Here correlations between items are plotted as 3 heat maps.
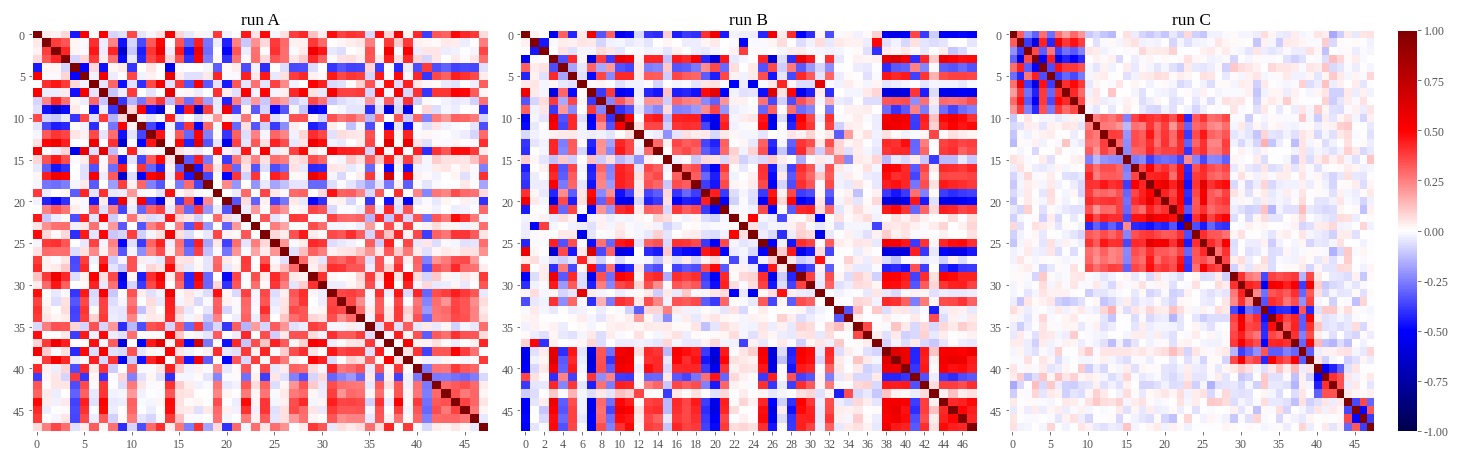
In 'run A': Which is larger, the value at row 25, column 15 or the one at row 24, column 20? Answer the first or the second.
the first
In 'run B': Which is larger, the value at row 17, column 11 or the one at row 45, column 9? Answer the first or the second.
the first
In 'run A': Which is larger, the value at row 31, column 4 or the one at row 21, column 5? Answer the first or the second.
the second
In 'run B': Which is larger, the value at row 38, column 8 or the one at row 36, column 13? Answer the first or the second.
the first
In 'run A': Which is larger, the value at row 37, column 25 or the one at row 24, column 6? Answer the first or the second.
the first
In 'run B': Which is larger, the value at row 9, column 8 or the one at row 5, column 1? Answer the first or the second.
the second
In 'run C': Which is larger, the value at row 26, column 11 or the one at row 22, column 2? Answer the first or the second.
the first
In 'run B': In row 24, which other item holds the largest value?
22
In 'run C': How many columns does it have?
48
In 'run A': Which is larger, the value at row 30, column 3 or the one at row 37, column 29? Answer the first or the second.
the second
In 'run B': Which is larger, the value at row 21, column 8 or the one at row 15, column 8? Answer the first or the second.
the first
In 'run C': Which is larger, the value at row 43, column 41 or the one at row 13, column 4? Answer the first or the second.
the first
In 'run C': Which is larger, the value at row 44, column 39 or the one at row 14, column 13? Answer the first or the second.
the second
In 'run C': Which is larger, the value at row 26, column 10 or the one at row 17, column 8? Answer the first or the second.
the first
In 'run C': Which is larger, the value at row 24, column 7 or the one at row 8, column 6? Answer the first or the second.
the second
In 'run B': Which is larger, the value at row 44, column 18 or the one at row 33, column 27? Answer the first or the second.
the first
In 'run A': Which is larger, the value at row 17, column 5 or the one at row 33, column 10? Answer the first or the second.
the second
